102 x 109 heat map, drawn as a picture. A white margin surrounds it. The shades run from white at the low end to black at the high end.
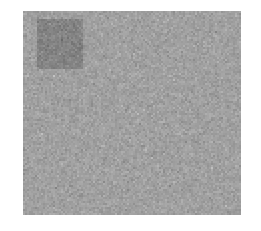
Neither half mirrors the other. On average the colour sits 40% of the way up the scale. The ninth with the highest average is the top left. In the top left lies a patch that is higher than the rest.
